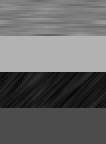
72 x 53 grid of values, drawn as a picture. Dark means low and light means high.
The table splits into 4 rows of 1 panel. Panel 1,1: middling, streaked across, faint in contrast. Panel 2,1: high, flat. Panel 3,1: very low, slanting up to the right, faint in contrast. Panel 4,1: low, flat.
